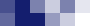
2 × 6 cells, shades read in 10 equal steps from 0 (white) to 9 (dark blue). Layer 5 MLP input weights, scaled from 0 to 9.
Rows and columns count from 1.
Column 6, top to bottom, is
1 0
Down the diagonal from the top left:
7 9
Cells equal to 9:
3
